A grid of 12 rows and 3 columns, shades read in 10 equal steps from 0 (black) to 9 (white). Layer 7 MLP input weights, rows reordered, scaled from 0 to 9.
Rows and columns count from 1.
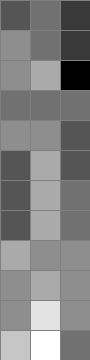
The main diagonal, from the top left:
3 4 0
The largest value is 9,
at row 12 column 2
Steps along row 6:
up down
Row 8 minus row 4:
-1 2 0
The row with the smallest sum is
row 1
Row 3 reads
5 6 0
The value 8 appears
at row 11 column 2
